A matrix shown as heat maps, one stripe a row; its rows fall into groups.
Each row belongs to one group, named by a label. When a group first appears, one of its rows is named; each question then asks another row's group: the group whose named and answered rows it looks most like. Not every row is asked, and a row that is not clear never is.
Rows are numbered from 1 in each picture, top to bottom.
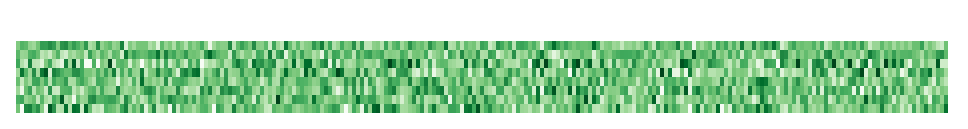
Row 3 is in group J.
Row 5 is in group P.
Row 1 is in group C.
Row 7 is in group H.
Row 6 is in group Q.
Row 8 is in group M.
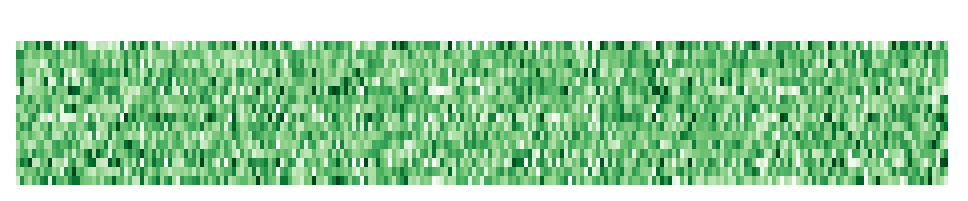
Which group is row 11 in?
J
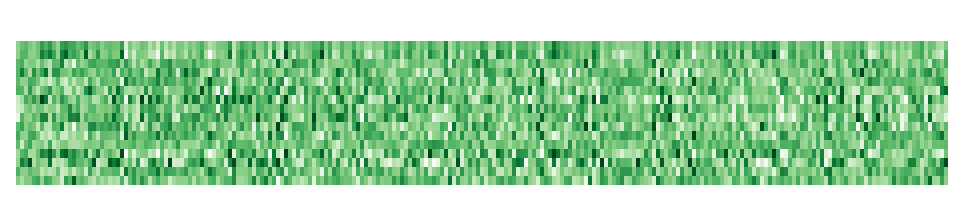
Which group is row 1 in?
C
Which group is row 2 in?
C
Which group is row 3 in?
H
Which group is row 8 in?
Q
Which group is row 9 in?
Q
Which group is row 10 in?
H
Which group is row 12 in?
Q
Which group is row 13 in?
C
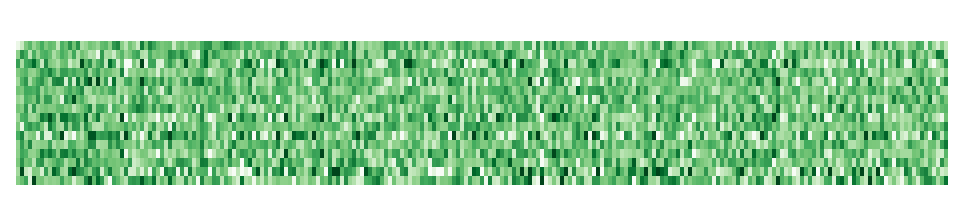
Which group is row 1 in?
Q
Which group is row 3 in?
P
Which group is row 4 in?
C
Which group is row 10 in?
M
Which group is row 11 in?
H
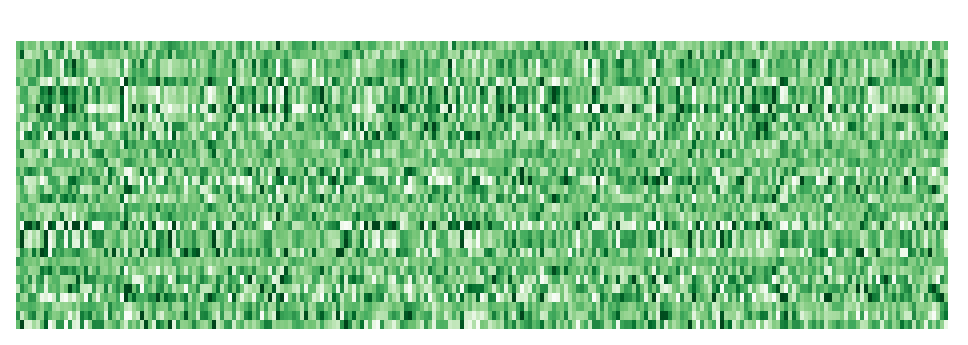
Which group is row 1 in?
H
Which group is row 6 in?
C
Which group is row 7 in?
C
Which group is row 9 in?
C
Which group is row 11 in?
M
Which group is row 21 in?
M
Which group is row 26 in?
C
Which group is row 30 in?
P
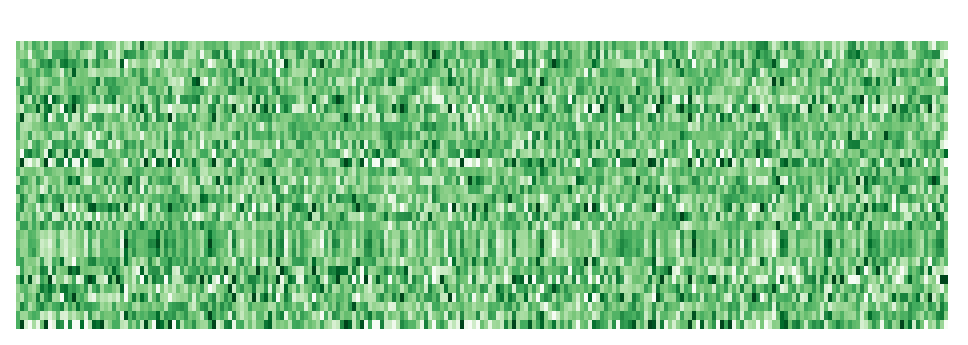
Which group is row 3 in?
C
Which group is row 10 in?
P
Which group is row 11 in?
J
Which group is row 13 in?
M
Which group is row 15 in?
J
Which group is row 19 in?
H
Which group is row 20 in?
J
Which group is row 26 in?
Q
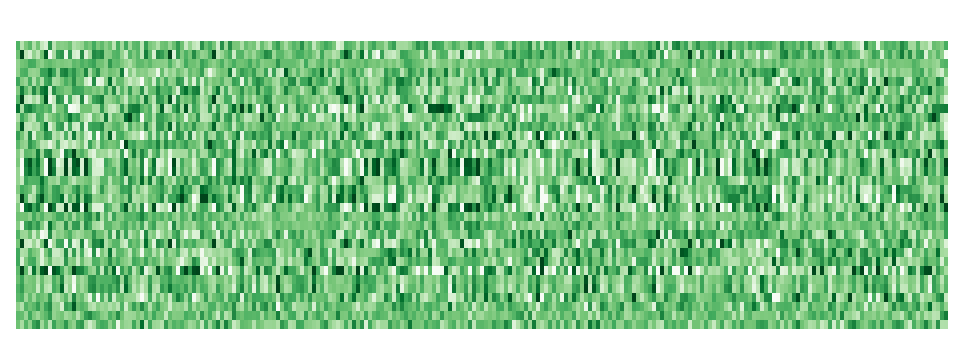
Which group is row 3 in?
P
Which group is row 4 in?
C
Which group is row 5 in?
J
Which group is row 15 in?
M
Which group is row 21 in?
M
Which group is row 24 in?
J
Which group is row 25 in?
J
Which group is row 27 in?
H
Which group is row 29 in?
J
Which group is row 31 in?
P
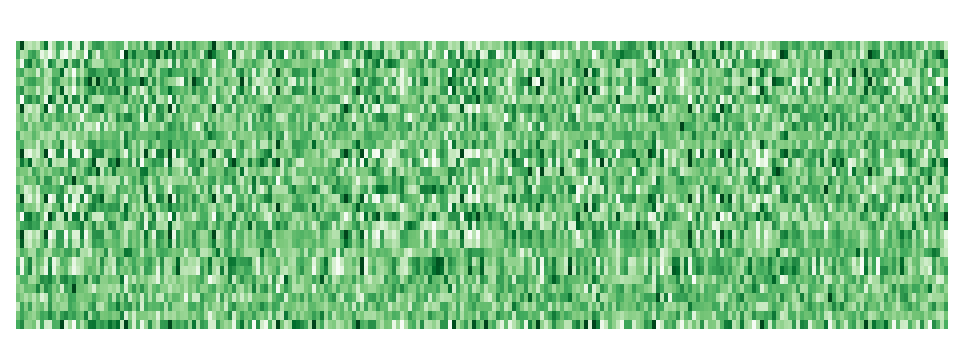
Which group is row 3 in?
M
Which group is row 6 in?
H
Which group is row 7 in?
M
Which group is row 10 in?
J
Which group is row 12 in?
H
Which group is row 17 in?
P
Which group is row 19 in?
H
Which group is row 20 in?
M
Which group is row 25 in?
Q
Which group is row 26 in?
Q
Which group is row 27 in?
C
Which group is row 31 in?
C
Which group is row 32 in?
H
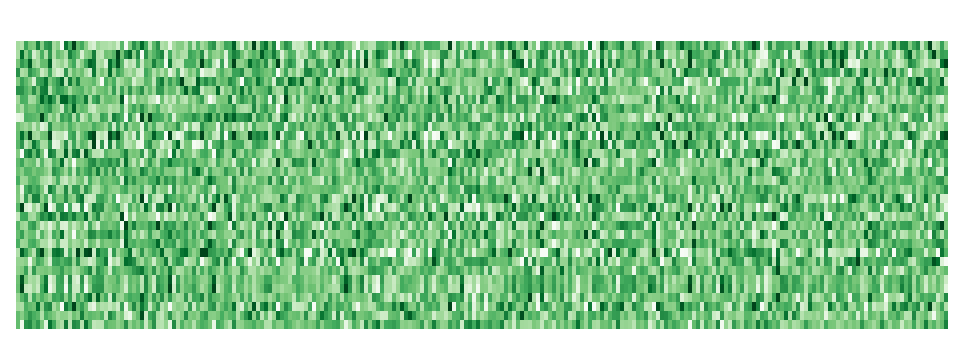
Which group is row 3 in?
P
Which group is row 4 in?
J
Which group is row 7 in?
C
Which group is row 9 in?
Q
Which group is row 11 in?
P
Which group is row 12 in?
J
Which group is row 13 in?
M
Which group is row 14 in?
H
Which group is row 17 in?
M
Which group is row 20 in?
C
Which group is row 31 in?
P
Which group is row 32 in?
M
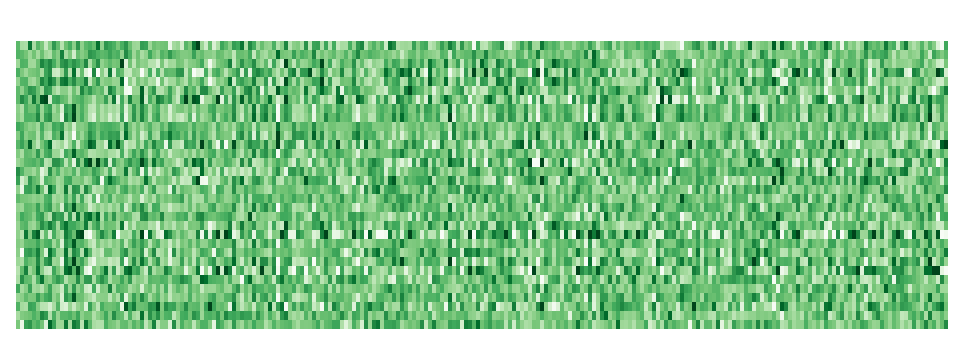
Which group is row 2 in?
H
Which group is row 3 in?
C
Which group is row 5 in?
C
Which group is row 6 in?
P
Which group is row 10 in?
H
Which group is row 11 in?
H
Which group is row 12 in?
P
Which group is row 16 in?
J
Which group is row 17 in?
M
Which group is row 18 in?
J
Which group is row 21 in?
C
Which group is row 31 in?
Q
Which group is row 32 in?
M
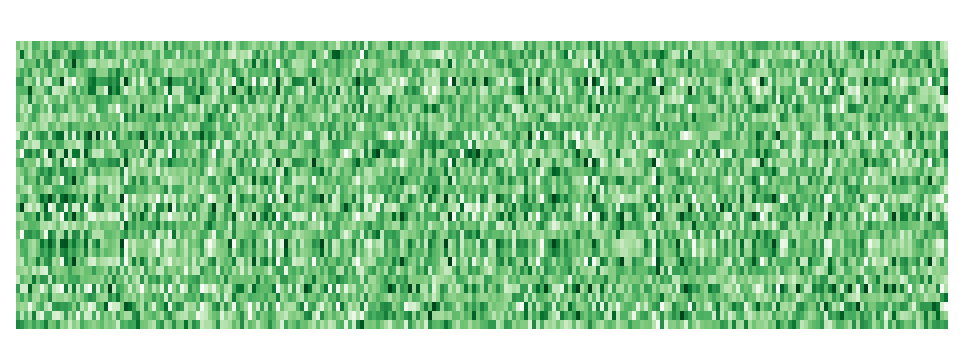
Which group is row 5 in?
H
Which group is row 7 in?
J
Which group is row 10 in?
Q
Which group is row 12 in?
P
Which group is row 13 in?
M
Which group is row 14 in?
H
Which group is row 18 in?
C
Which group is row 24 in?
C
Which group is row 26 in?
Q
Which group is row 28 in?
J
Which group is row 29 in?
P
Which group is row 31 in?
J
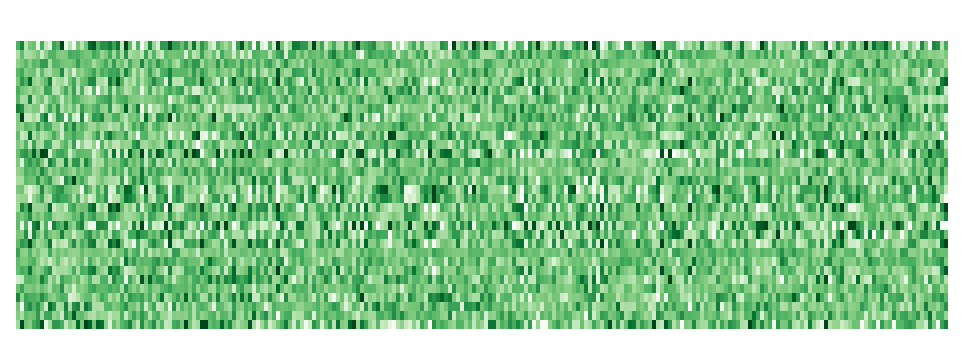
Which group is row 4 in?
H
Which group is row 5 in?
P
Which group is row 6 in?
J
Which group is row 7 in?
J
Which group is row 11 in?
J
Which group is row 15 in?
Q
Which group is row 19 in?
P
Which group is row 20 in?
P
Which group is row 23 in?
P
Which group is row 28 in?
H
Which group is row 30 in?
M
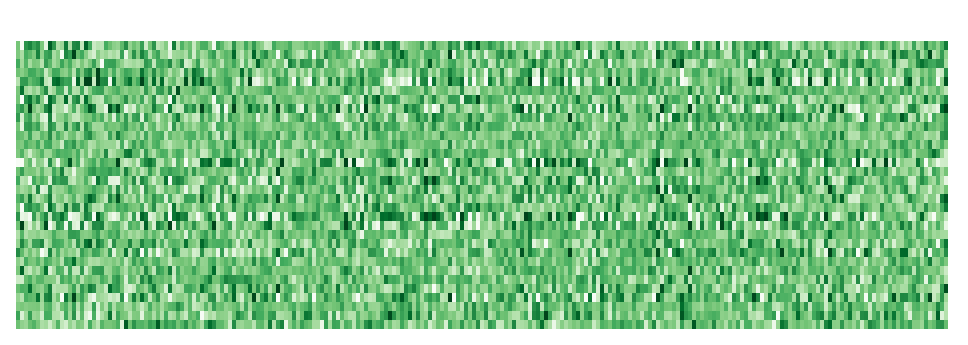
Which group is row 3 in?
J
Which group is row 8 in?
P
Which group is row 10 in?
M
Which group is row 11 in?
P
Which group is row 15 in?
H
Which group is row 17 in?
Q
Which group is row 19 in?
M
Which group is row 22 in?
Q
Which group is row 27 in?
Q
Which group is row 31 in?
J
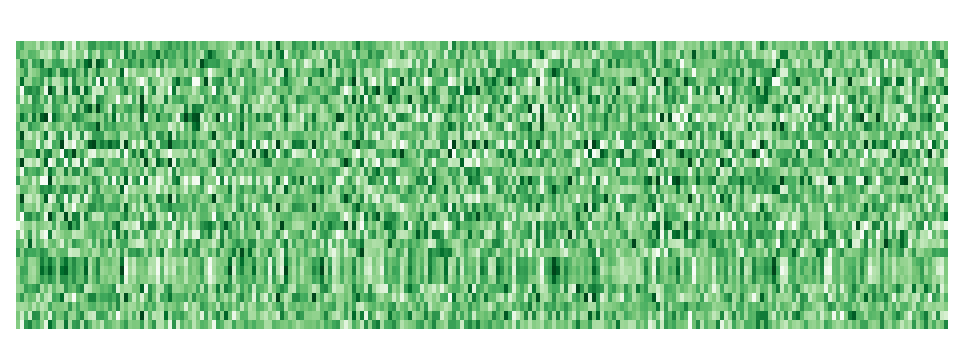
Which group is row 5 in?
J
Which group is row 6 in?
M
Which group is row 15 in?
M
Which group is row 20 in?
M
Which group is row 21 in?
Q
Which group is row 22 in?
Q
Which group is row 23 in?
J
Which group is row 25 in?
C
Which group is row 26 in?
C
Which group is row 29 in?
H
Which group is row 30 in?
Q
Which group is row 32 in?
M
